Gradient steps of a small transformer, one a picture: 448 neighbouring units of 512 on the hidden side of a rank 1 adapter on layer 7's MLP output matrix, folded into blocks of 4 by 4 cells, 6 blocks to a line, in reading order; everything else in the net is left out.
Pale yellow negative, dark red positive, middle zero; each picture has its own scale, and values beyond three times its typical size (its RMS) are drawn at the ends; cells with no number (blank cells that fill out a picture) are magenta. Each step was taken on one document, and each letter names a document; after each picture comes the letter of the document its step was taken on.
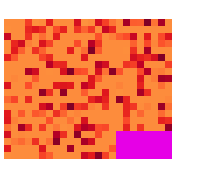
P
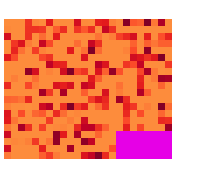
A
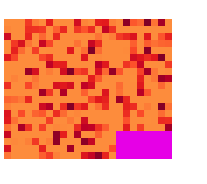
A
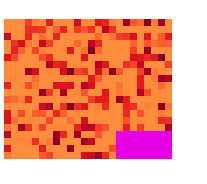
A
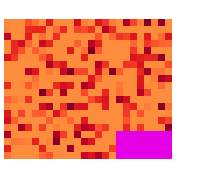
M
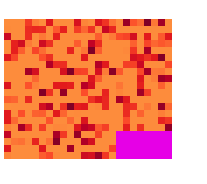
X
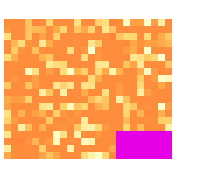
A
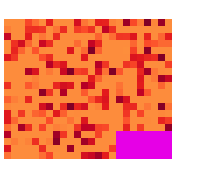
M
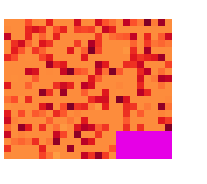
X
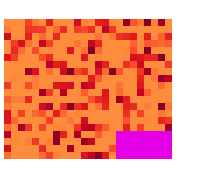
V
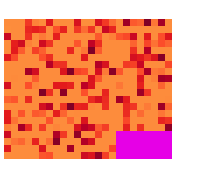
P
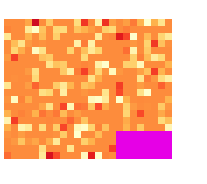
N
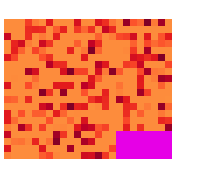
X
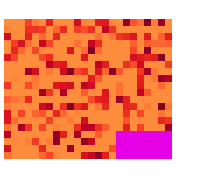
V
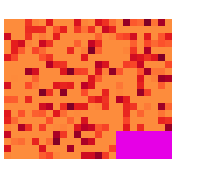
X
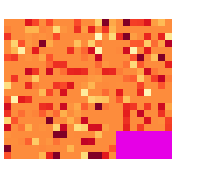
V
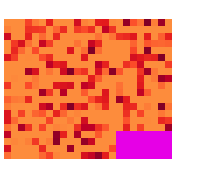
V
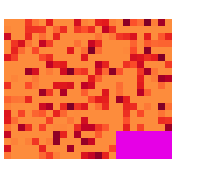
A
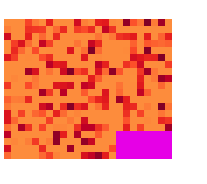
V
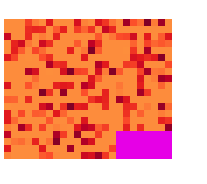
X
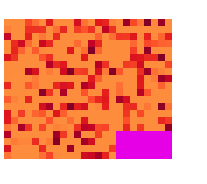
M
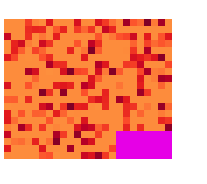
X
